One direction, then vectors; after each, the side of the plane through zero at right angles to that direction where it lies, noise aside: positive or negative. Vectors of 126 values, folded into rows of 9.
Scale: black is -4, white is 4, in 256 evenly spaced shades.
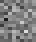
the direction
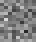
negative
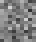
negative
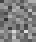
positive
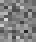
negative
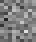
positive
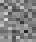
negative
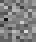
positive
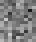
negative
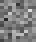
positive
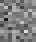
positive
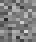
positive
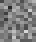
positive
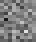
positive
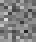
negative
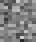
positive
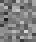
positive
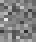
negative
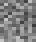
negative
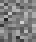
positive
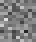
negative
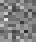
negative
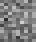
positive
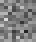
negative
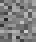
positive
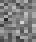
positive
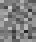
negative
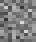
positive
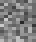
negative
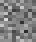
negative
